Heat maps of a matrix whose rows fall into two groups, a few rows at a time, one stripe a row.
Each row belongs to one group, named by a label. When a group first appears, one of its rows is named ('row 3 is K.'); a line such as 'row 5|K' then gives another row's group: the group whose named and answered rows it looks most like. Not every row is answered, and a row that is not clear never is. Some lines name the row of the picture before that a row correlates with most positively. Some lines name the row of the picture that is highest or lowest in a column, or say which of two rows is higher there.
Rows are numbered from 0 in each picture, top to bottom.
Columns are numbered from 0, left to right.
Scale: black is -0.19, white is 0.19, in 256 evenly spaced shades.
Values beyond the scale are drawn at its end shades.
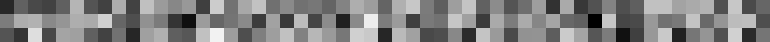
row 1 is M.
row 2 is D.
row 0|D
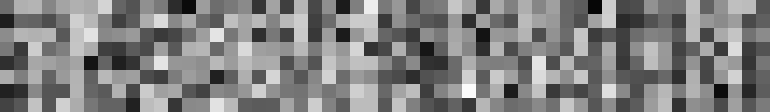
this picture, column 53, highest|0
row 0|M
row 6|D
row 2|M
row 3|D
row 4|D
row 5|M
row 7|D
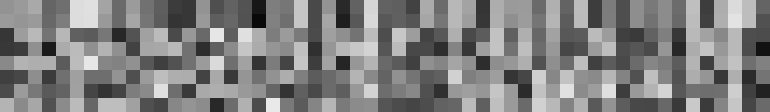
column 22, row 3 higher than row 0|No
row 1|M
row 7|M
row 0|M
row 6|D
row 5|D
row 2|D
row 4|M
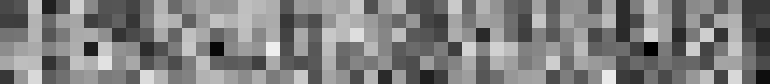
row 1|D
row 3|M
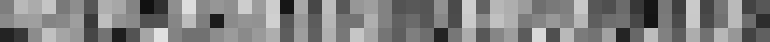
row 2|D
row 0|M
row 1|M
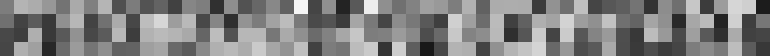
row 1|D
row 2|D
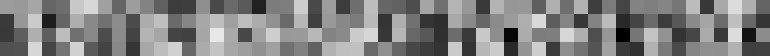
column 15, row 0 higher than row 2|No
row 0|M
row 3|D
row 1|D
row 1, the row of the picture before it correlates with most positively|3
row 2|D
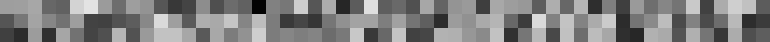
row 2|D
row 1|D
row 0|M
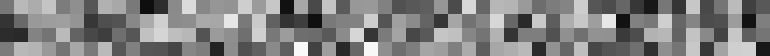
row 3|M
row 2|D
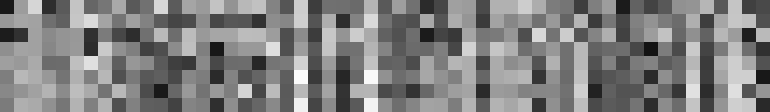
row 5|M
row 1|M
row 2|D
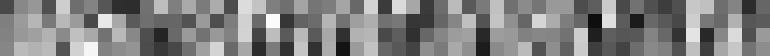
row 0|D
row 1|M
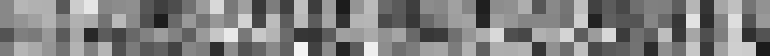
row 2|D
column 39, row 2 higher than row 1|Yes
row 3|M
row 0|M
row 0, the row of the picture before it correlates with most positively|3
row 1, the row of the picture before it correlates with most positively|2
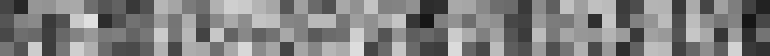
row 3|D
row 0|D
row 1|D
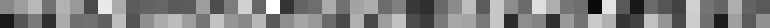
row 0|M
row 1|D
